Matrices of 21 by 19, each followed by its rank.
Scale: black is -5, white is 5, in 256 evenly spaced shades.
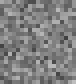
full rank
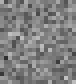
full rank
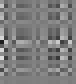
one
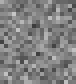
full rank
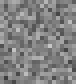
full rank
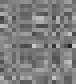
three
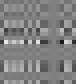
one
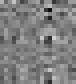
three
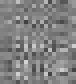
three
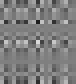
one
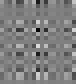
one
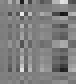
one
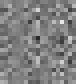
three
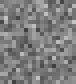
full rank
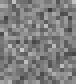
full rank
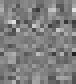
three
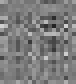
three
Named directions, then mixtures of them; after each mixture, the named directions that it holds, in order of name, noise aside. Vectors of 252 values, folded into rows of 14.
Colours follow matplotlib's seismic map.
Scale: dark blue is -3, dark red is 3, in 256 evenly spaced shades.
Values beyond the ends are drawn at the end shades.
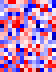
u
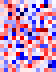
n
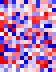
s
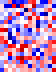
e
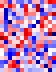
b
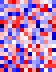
u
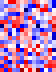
u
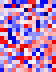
e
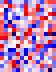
b, s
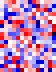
b, u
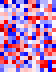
e, s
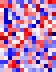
b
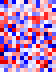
s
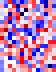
e, n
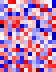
u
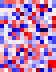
n, u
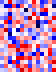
e, u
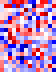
e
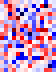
n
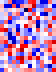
e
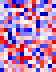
e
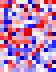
b, e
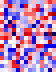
b, s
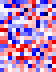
e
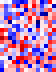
b, e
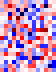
n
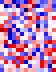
e, s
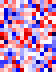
b, u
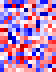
e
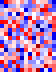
s, u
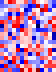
u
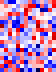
u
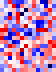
e, n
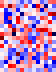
b, n
